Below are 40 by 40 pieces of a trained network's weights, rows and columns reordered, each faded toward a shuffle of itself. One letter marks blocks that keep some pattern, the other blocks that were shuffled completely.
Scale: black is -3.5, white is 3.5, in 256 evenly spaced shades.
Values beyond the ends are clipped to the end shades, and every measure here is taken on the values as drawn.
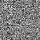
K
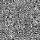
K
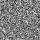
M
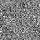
K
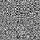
K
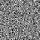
K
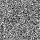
M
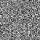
K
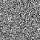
K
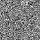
K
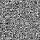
K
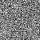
M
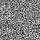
K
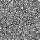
K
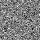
M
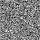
M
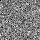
M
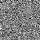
K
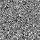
M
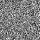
K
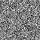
M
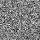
M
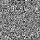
K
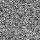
M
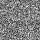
M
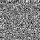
K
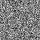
M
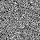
M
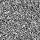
M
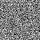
M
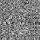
K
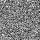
M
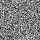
M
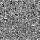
K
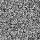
M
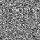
K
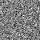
M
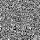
K
